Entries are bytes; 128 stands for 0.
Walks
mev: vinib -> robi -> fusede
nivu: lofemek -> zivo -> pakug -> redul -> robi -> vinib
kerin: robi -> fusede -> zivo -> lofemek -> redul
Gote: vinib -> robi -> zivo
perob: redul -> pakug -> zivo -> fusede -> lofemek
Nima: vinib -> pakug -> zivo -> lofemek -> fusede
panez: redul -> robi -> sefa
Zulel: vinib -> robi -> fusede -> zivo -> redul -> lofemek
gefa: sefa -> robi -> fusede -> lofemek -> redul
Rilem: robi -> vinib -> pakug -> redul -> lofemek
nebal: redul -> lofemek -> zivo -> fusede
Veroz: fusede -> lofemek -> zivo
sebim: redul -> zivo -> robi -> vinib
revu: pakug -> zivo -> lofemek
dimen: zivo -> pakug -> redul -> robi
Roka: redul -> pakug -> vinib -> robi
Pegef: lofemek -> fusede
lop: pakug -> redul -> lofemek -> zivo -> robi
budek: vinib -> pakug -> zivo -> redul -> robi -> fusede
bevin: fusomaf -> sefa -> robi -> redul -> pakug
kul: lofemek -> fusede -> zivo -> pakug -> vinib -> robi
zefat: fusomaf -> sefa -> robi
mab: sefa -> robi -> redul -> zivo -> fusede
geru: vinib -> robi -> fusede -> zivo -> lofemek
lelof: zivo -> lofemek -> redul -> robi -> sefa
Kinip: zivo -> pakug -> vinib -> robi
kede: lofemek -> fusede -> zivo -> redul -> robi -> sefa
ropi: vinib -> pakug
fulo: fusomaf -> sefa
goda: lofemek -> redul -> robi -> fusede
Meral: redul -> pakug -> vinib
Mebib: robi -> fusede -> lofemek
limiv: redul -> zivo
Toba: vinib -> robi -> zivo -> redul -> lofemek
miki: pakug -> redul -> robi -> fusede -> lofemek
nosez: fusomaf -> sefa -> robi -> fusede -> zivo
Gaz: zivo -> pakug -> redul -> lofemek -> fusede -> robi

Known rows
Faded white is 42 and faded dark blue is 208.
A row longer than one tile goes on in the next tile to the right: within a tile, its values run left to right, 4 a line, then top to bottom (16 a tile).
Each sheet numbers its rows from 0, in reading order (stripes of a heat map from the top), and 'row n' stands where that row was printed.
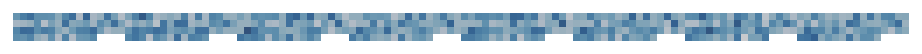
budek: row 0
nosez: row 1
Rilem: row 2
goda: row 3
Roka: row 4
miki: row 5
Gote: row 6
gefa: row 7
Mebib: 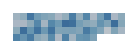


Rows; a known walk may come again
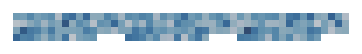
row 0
Toba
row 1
panez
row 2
Rilem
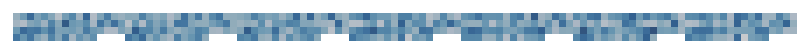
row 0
geru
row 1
gefa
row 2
miki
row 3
Gote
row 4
budek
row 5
bevin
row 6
sebim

